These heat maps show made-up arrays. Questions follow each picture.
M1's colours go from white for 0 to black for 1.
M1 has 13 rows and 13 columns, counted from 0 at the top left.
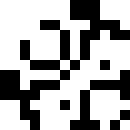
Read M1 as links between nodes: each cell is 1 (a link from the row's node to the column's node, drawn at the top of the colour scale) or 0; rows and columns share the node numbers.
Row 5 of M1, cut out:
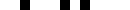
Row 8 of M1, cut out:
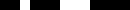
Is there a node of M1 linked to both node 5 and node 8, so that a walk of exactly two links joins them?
no
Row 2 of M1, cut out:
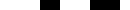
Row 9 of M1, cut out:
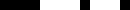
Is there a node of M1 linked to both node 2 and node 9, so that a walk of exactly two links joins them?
no
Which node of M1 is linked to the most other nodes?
node 8
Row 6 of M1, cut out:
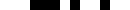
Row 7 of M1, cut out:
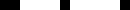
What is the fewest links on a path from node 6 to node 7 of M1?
1
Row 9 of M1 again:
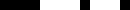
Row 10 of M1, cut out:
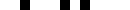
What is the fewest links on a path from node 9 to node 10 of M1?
2
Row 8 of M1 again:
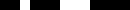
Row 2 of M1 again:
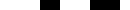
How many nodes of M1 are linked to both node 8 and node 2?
5
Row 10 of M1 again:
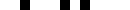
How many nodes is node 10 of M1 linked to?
3
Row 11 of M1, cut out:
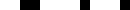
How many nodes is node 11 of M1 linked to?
4
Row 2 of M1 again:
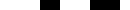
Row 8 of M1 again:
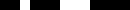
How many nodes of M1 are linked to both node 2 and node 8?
5
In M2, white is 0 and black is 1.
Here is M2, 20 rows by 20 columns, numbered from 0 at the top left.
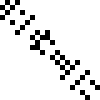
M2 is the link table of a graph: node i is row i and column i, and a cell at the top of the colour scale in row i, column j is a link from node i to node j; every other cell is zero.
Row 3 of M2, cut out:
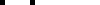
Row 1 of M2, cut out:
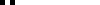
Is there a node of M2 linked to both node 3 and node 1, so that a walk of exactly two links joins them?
yes
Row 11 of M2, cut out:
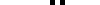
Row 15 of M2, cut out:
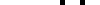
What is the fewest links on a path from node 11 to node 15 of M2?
2
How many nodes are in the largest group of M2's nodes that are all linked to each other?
3
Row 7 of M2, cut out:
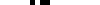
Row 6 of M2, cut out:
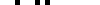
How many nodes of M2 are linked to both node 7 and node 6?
1
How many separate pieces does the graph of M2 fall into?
1
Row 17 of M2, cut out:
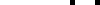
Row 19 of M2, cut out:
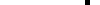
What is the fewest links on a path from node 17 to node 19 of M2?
1
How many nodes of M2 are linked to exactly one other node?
3
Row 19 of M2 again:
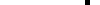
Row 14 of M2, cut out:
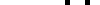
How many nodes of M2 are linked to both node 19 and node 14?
1
